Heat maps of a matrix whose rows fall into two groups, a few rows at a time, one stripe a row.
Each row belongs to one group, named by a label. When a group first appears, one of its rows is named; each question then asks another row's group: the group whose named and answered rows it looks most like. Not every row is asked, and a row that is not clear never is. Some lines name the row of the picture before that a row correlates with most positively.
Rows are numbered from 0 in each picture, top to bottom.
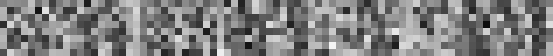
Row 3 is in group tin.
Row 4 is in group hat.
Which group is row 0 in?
hat
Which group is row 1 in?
hat
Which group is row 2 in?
tin
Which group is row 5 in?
tin
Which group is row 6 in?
tin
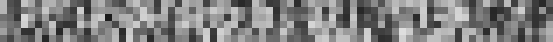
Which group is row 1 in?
hat
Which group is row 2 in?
hat
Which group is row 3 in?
hat
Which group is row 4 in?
tin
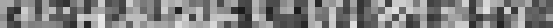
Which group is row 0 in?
hat
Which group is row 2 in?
hat
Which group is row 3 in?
hat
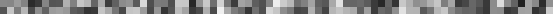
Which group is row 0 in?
tin
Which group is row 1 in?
tin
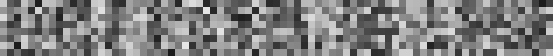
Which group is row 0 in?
hat
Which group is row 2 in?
hat
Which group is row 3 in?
hat
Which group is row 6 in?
hat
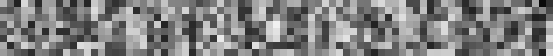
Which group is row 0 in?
hat
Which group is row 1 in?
hat
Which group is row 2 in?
hat
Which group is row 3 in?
tin
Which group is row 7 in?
tin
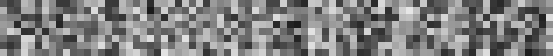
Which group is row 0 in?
hat
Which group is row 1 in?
hat
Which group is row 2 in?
tin
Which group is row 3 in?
hat
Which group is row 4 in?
tin
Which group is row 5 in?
hat
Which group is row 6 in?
hat
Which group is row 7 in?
hat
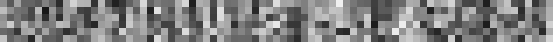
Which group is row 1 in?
tin
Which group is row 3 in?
tin
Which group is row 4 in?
hat
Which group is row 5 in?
tin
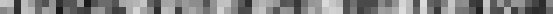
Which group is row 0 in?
hat
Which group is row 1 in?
hat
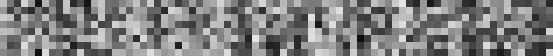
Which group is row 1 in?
tin
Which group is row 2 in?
hat
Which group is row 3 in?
hat
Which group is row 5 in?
hat
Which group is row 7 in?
hat
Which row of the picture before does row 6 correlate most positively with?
1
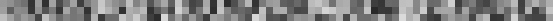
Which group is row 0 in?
tin
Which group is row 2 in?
hat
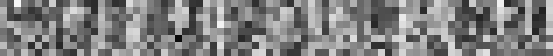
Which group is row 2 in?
tin
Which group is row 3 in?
tin
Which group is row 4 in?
tin
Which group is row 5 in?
hat
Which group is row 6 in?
tin
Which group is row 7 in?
hat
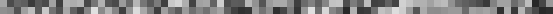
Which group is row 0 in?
tin
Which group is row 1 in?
hat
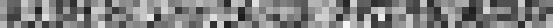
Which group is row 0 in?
hat
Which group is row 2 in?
hat
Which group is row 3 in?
tin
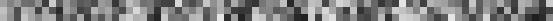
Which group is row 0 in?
tin
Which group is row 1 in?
hat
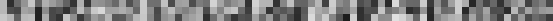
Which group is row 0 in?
hat
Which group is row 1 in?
hat
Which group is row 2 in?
hat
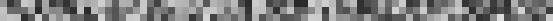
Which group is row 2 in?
tin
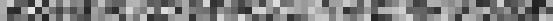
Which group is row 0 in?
tin
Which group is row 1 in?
hat
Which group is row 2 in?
tin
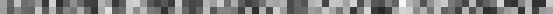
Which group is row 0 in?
tin
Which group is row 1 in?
tin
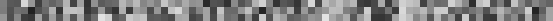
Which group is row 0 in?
hat
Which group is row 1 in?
tin
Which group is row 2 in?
tin
